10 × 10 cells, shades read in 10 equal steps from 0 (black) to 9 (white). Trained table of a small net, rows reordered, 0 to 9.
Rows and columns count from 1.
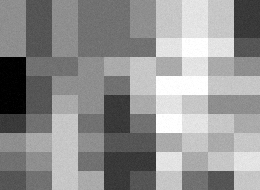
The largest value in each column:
5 6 7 6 6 7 9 9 8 8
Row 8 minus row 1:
0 3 2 1 -1 -2 -1 -1 -1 5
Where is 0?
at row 4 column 1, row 5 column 1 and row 6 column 1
